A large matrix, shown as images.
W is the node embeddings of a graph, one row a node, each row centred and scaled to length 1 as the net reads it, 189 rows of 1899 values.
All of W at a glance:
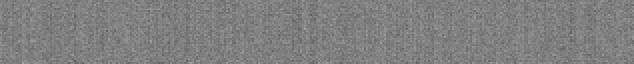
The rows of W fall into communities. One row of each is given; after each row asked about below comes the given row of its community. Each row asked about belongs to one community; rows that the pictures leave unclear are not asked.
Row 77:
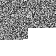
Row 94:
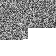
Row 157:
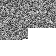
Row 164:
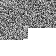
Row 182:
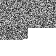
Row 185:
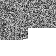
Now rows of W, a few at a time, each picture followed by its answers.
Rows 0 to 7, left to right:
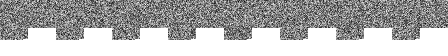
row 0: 185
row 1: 164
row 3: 182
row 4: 182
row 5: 182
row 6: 77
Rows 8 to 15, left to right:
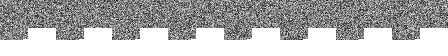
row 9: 157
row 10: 94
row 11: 77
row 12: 77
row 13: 185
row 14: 157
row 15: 185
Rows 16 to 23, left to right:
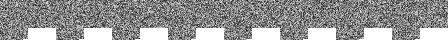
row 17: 164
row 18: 157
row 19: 164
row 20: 157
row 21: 164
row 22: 77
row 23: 157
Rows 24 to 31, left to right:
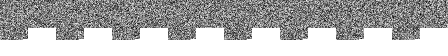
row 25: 94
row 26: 185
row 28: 182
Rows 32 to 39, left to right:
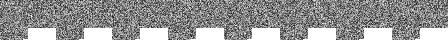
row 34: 185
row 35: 185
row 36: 185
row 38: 77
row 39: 164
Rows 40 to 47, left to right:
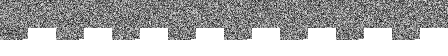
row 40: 182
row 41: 182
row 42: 164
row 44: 164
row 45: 164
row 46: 182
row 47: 157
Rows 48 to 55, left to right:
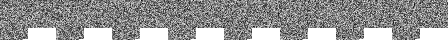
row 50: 185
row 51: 157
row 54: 182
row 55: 185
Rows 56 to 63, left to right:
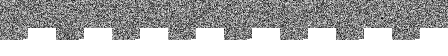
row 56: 164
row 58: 77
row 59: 77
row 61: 185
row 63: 182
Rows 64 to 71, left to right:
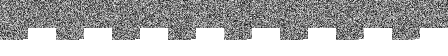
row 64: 164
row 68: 77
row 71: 77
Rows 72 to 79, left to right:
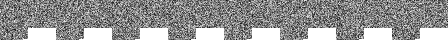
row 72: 182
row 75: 164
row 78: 185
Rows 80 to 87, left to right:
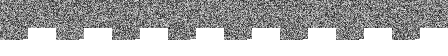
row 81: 164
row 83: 157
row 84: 164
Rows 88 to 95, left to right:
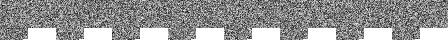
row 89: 164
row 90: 157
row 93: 77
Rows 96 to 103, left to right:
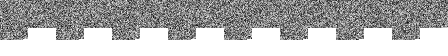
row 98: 164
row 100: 164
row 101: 164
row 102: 94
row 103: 157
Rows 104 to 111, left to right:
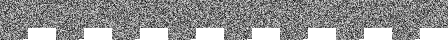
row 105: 157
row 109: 182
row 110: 77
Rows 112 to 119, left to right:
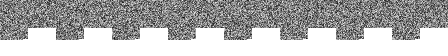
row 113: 94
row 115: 164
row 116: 157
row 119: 164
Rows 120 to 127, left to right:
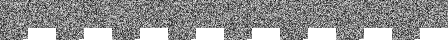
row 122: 182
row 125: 182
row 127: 157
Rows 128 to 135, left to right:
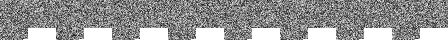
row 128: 185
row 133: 185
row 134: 157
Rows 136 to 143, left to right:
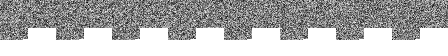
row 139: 157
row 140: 182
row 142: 164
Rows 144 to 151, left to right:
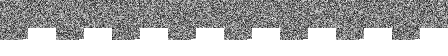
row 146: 157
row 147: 185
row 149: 157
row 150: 164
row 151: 94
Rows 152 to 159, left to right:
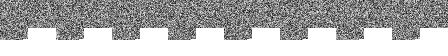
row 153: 77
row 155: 157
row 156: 185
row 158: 77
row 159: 77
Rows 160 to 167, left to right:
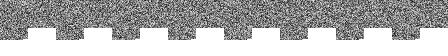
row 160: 185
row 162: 182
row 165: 157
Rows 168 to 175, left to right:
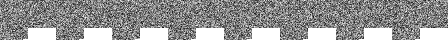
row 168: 77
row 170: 185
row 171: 185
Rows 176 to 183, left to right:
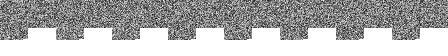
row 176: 77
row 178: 94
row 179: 157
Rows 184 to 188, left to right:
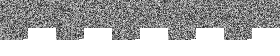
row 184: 77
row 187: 164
